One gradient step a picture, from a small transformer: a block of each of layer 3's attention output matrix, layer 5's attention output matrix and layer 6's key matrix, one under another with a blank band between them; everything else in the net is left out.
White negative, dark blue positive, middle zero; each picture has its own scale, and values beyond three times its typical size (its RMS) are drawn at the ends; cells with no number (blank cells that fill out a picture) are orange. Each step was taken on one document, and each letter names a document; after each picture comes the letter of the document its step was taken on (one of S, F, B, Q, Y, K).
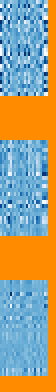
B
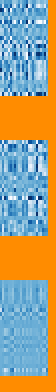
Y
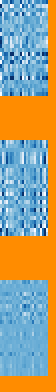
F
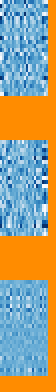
B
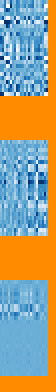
Y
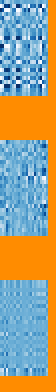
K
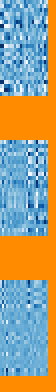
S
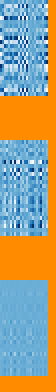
F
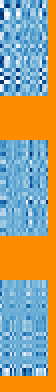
K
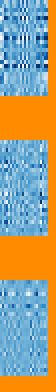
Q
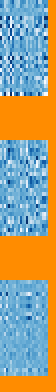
B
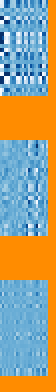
K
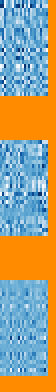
Q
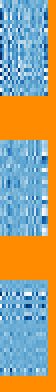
B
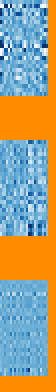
B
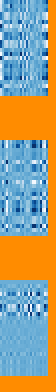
F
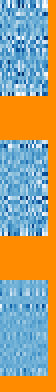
Q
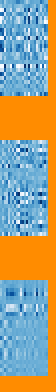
Q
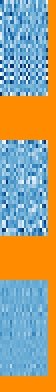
Q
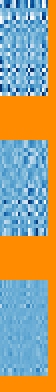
K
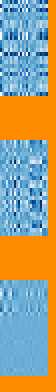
F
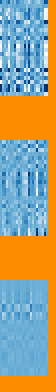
Y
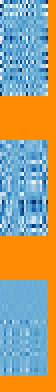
F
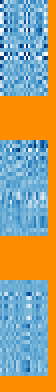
B
